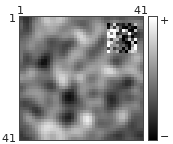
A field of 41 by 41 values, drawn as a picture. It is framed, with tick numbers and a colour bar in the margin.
Odd patch: rougher, in the top right. Grain: blotchy. Slope: none. Average level on the scale: 50%. Mirror symmetry: none. Roughest part: top right.
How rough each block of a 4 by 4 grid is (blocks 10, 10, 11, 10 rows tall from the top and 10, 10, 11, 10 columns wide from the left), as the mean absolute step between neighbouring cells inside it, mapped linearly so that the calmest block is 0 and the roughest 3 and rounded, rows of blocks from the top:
0013 | 0001 | 0000 | 0000
